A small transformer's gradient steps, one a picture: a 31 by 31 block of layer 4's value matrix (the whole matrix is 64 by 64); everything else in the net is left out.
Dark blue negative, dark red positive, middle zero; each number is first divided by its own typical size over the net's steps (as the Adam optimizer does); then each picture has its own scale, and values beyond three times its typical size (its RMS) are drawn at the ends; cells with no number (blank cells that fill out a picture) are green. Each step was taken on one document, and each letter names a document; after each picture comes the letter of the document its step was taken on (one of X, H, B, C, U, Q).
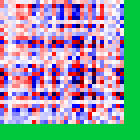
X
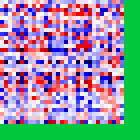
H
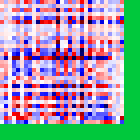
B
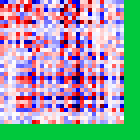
X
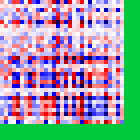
B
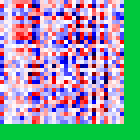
X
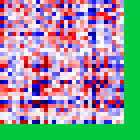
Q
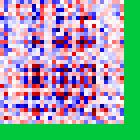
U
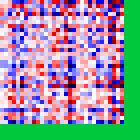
Q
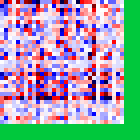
U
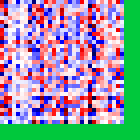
X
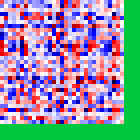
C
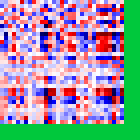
H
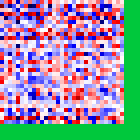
C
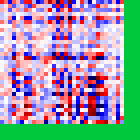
B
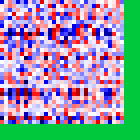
C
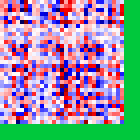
Q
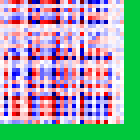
B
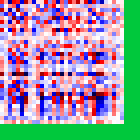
Q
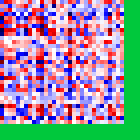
C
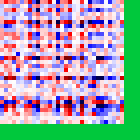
B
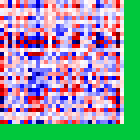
C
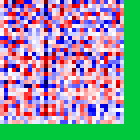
Q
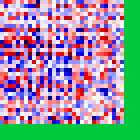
C
